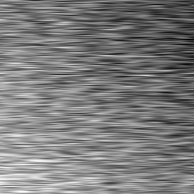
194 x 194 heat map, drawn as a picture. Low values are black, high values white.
Grain: streaks across. Ninth with the highest average: bottom left. Slope: up to the bottom left. Ninth with the lowest average: top right.
